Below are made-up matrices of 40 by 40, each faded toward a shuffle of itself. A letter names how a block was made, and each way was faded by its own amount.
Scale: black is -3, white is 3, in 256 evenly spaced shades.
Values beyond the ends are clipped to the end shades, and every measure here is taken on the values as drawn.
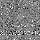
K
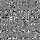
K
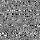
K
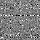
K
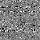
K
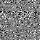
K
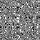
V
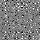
V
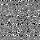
K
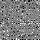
V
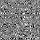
K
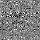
K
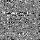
K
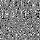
V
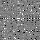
V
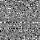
K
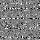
K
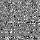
K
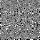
K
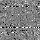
K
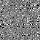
K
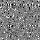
V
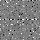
V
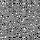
V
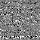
K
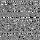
K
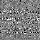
K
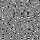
V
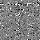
K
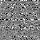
K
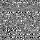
K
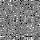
V
